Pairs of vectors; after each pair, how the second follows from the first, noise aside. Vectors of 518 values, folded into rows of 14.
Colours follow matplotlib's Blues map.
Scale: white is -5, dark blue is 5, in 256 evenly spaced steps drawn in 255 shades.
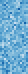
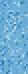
partly zeroed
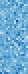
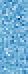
shuffled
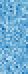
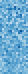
shuffled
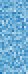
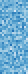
copied
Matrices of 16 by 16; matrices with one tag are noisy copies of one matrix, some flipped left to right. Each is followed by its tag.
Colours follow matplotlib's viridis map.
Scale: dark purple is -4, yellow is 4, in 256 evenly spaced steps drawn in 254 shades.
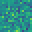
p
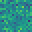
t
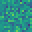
p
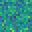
t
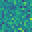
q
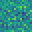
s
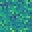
t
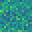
s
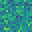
t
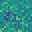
s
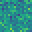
t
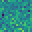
q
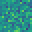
p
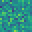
p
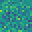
s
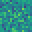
p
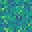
t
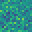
s
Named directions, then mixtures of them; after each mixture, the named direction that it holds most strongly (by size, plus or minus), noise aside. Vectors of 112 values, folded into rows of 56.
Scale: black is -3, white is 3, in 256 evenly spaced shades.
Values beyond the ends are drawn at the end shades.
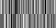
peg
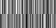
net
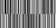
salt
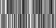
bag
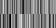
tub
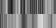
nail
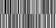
salt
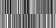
salt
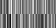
peg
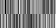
salt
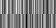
net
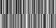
net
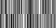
bag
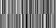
net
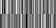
net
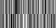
peg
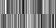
bag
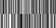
tub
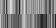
nail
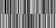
salt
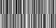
net
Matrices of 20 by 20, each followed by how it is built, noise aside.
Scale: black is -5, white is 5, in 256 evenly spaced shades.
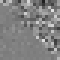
upper triangular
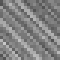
Toeplitz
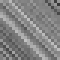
Toeplitz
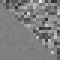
upper triangular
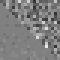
upper triangular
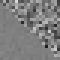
upper triangular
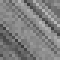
Toeplitz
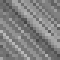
Toeplitz
